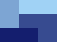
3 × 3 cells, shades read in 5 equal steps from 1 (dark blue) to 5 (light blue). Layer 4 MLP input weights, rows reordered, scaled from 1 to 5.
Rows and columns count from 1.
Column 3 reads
5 2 2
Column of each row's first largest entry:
2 1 3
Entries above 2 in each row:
3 1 0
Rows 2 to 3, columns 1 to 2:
4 2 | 1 1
